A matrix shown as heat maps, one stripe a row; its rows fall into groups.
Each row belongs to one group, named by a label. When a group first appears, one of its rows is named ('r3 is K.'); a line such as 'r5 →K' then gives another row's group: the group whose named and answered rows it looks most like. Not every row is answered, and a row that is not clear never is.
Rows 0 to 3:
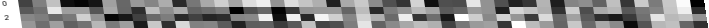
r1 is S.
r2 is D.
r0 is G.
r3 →S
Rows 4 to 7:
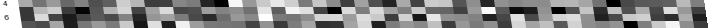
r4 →D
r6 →D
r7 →S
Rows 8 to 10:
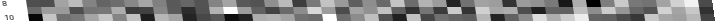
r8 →S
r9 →G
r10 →D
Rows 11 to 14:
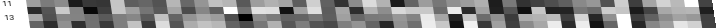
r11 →G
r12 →G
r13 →S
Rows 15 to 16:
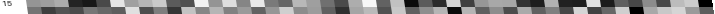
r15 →G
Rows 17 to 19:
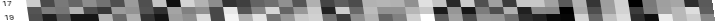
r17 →S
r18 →G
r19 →G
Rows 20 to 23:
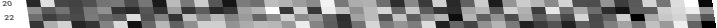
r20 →D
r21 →D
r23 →G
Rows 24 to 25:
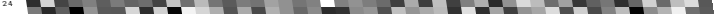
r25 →S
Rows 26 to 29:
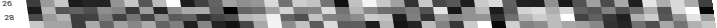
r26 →G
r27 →D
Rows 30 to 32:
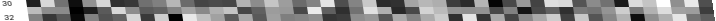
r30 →D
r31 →G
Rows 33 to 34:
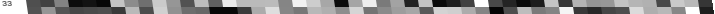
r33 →G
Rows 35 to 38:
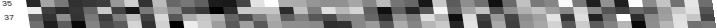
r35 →D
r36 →D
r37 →S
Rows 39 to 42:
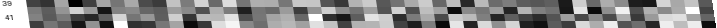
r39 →G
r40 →S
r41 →G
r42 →G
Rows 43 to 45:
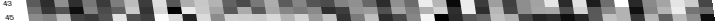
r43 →S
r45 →G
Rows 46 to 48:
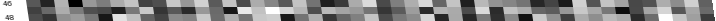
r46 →G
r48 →G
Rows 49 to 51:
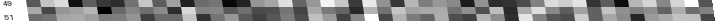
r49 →D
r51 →S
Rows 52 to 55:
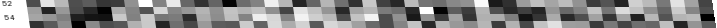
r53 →G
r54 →G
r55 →D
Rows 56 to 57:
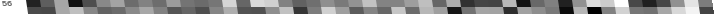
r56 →G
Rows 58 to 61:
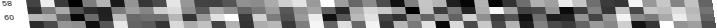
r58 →D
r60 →G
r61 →G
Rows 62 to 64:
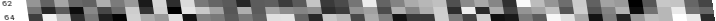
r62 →S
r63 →S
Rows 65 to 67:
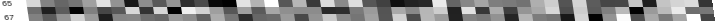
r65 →D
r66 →S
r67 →S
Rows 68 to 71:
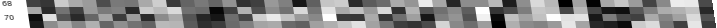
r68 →S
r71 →D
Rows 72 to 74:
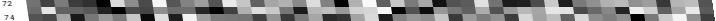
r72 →G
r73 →D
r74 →S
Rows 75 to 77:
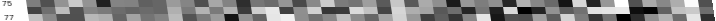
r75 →S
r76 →G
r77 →D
